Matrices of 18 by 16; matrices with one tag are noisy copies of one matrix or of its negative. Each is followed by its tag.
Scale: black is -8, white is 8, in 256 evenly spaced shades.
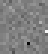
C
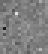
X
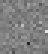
C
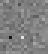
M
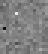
X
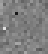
X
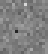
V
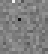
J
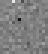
J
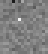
J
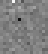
J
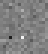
M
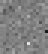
C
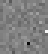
C
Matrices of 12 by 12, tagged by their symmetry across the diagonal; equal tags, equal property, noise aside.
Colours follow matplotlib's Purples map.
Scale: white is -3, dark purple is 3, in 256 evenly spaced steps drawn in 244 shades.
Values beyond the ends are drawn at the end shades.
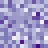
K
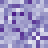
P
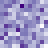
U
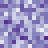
U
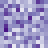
U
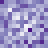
P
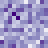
P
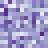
K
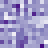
K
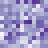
K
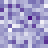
U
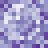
P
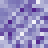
P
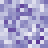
P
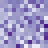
K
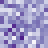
U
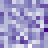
K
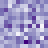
K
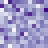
K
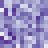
U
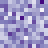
U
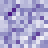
P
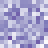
P
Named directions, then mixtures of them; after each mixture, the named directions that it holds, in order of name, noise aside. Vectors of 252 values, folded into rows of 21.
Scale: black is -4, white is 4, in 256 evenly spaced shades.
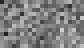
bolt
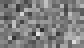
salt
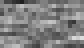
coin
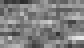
coin, salt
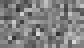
salt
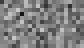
bolt, salt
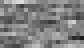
coin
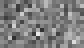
salt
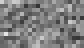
bolt, coin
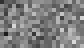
bolt, salt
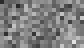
bolt, salt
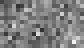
bolt, salt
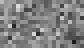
bolt, salt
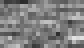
coin, salt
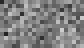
bolt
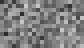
bolt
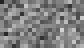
bolt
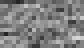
bolt, coin
